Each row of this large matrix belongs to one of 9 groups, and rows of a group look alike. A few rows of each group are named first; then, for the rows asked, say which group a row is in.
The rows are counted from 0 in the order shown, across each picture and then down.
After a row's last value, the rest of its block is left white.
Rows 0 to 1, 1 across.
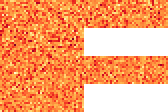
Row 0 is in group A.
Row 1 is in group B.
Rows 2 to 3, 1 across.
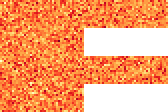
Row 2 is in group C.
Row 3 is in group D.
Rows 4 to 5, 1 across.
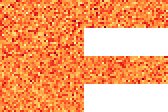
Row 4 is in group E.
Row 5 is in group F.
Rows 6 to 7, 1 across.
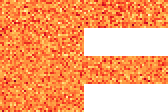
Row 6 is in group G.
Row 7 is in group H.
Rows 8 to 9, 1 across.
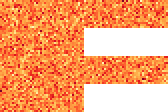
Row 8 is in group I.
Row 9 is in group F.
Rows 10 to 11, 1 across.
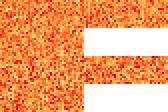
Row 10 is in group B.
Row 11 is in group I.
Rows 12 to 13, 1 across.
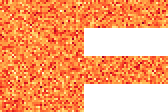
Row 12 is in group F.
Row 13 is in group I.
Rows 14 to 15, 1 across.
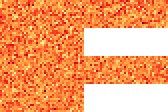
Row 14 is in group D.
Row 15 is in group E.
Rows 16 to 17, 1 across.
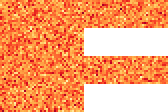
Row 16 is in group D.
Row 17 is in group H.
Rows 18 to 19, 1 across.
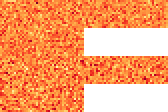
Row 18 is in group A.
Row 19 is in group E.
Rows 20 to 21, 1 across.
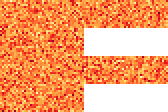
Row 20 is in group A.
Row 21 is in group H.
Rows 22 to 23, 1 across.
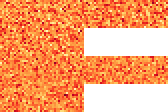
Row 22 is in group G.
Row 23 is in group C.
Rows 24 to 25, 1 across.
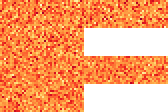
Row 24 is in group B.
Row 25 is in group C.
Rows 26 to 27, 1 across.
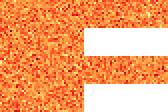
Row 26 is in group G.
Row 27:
C
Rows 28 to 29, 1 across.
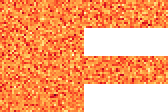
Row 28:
H
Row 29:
G
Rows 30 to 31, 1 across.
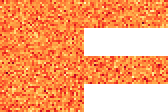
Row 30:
F
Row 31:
E
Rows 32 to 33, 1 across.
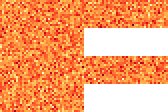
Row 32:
G
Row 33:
I
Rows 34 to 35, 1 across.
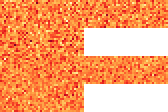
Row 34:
A
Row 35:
C
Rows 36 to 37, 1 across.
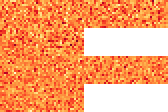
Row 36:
A
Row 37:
E
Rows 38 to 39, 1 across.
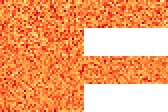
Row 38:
F
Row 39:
H
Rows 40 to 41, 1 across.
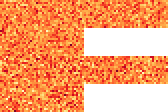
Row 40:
A
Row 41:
C
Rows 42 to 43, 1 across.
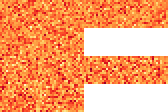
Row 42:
D
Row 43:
A
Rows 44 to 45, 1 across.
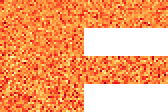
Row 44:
H
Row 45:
A
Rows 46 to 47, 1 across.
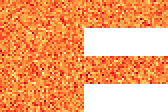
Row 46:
H
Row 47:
I
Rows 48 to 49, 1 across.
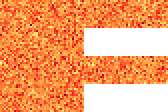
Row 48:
F
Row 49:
C
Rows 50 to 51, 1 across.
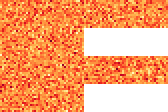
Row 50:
B
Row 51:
G
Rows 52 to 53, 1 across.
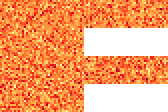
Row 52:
B
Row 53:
G
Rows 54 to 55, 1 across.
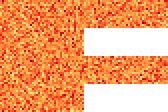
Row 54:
F
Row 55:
H
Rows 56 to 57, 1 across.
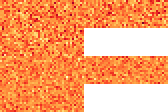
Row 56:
F
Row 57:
I
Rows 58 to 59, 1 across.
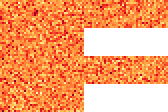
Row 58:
D
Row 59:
H
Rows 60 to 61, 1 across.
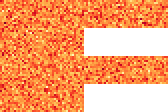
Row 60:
H
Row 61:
G
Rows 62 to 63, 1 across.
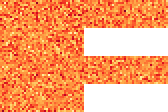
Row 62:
C
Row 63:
H
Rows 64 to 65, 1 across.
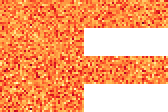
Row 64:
F
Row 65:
C
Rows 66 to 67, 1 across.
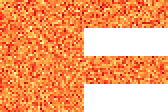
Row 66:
D
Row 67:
I
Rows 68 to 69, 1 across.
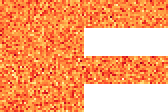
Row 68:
B
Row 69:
I
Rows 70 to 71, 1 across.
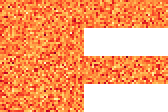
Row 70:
E
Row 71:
E
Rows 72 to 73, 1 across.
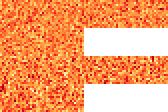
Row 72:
B
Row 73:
A
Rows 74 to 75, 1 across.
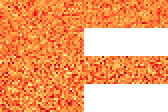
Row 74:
D
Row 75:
E
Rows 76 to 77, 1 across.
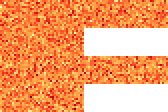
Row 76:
C
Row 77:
B
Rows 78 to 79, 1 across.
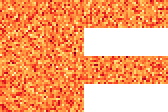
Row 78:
B
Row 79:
E
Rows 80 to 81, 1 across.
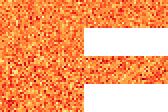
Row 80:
I
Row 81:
D
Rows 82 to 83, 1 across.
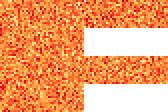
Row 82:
I
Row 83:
A
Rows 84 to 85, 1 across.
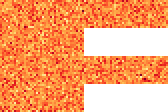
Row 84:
I
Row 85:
H
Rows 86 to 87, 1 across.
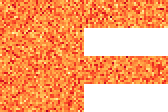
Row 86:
B
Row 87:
E
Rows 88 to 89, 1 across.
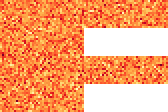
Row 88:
H
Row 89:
B
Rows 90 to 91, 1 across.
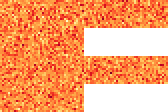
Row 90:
I
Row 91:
B
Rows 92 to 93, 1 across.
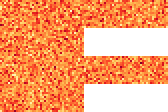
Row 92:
C
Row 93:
I
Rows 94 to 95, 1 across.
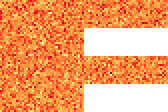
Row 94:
D
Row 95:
B
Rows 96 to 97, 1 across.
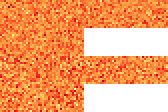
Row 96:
E
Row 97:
C
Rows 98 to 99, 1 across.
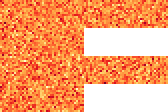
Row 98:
H
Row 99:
A
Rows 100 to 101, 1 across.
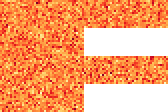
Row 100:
A
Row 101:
B
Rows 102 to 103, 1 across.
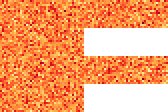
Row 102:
F
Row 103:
F
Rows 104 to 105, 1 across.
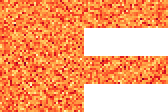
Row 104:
H
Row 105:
D
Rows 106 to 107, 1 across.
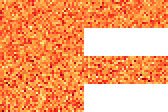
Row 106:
D
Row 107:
H
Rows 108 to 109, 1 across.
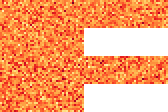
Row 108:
F
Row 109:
D
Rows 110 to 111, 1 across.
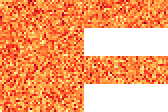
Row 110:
D
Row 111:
B
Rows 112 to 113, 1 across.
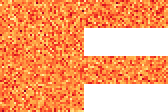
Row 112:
I
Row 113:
H
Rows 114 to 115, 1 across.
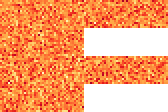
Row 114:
I
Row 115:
I
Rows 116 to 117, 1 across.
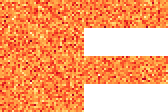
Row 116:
A
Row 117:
F
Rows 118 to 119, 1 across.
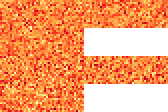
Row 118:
D
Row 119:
E
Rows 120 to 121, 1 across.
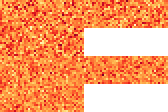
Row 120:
D
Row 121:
I
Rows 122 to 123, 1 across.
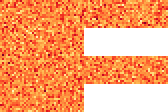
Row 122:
H
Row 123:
E
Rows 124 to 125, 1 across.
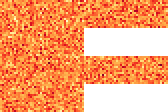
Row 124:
I
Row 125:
B
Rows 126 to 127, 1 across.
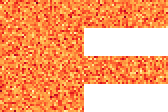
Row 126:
C
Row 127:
G
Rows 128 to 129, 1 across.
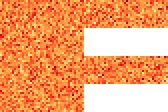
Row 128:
B
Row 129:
F
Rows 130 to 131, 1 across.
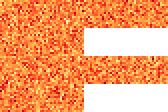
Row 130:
I
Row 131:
A
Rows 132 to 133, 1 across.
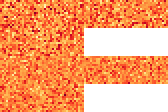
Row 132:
E
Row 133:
A
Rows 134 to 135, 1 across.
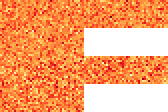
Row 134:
B
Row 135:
F
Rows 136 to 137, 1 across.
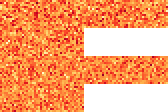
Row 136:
C
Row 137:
I
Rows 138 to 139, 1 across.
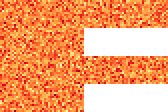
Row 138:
H
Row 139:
G
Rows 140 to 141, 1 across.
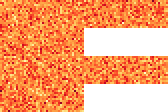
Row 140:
I
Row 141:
A
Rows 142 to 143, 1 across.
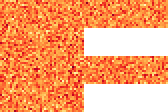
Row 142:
A
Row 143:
C
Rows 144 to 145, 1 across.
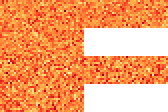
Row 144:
F
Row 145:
E
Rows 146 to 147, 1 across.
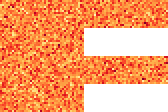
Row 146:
E
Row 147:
F
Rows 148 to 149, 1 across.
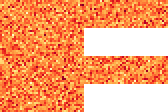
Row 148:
E
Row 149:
D
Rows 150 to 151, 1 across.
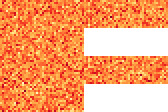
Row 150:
B
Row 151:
H
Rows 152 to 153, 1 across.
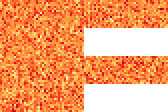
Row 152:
B
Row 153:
I
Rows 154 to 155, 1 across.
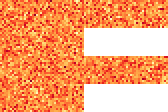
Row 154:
B
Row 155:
F
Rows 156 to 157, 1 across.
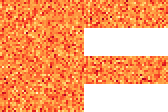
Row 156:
B
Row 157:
H
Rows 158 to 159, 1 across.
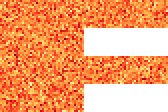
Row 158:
C
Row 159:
D
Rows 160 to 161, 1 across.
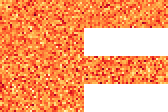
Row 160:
D
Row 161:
G
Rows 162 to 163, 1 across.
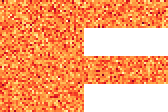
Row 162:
F
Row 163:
G
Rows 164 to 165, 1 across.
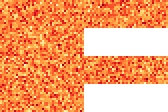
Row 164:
D
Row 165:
G
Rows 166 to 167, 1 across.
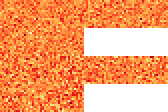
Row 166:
H
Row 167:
C
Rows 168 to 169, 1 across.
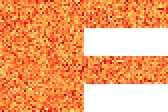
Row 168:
B
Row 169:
H
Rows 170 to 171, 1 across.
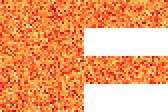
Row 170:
F
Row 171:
I
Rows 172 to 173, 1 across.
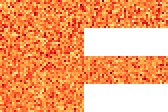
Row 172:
E
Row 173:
B
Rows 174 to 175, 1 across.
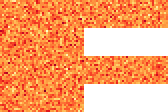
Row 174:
A
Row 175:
E
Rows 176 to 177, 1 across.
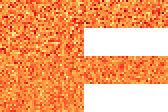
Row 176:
E
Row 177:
I
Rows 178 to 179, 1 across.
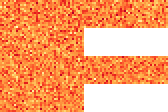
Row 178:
C
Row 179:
I
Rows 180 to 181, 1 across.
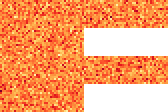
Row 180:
B
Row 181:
G
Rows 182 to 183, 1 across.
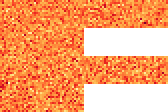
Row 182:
H
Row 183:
A
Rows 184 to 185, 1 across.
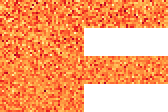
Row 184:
C
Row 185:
E
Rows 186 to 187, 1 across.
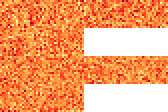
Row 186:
I
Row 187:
H
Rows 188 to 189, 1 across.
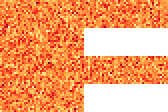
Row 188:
A
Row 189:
B
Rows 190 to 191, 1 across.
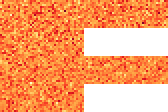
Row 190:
F
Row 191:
D
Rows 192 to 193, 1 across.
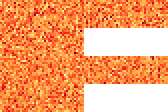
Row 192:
B
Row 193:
A
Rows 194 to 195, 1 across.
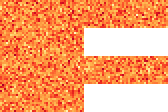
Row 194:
C
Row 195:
G
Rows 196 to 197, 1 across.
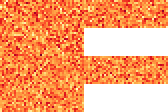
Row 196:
C
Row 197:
B
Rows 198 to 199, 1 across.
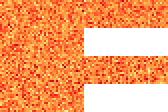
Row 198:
I
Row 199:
G
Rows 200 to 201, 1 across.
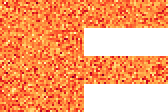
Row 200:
C
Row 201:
E
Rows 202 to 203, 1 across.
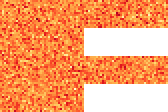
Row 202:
G
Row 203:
C
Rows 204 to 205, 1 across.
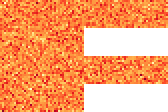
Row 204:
C
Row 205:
H
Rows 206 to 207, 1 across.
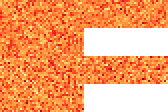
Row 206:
D
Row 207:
F
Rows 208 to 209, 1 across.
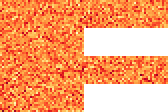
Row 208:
B
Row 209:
H
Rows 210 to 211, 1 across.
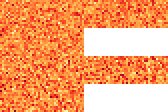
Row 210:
G
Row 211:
G
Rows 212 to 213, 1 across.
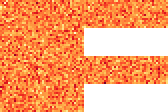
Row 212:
C
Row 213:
A
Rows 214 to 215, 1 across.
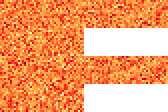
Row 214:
H
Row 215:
D
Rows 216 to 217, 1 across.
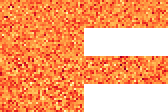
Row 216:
E
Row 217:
D
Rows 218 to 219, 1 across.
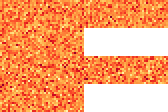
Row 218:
B
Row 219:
G
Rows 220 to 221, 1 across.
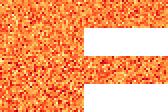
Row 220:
I
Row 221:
D
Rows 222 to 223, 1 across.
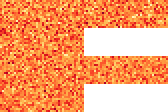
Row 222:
G
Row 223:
E
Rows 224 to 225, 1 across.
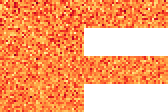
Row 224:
C
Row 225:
A
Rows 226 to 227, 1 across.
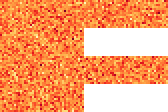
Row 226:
F
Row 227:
I
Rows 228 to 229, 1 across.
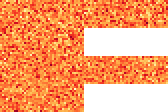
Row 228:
G
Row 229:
C
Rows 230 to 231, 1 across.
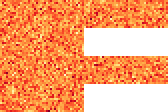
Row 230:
B
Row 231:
E
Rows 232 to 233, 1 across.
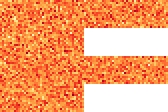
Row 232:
I
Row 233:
C
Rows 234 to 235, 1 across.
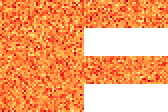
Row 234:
B
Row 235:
H
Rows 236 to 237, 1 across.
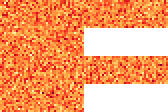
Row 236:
C
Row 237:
B
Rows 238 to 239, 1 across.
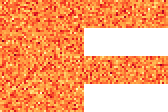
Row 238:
C
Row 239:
B
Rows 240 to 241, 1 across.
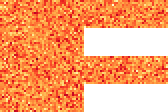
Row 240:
C
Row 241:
C
